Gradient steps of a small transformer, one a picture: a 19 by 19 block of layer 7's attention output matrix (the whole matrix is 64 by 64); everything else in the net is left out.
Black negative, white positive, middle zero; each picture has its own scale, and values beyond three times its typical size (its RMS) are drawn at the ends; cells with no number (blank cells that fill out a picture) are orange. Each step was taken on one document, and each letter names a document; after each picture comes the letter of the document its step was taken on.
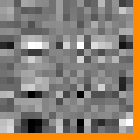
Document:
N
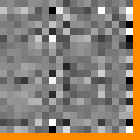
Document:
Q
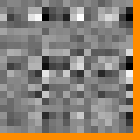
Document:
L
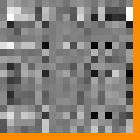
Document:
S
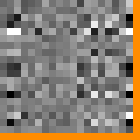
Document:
L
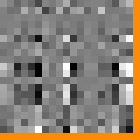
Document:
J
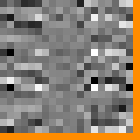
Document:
N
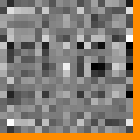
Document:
S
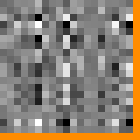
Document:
J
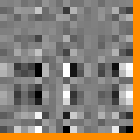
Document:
J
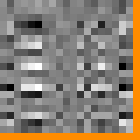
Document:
N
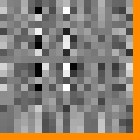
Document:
J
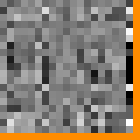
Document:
S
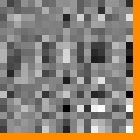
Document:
S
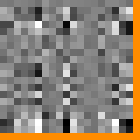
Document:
J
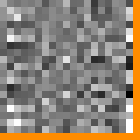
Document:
S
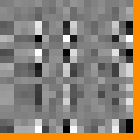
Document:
J
